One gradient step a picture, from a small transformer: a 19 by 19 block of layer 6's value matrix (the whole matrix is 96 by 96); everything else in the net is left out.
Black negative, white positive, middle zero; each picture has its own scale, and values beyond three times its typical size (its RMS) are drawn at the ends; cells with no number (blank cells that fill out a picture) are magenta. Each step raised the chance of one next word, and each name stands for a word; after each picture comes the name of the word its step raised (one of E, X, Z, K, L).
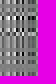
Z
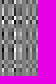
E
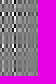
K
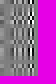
E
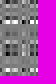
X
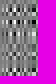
X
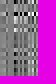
K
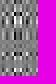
X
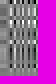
E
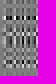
Z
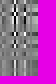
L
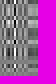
E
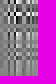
K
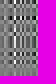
Z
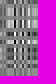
E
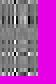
X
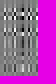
Z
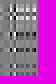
L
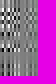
L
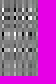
L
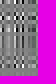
Z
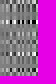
X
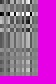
K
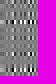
X
